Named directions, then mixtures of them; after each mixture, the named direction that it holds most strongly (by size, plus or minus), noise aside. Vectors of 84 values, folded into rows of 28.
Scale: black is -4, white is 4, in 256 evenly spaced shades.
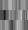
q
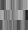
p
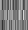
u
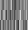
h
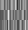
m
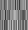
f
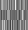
m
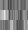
q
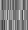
u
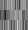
f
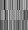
f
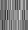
f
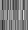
u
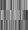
p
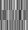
m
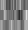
p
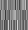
f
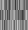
f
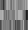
p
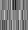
u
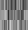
m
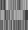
p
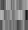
p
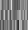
h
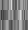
q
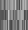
m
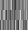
h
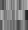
p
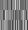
f
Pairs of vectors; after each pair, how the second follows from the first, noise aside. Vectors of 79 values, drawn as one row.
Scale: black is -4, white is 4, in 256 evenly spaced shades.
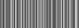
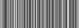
shuffled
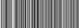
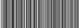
sign-scrambled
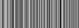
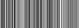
sign-scrambled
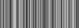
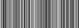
shuffled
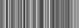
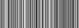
sign-scrambled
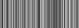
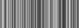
sign-scrambled
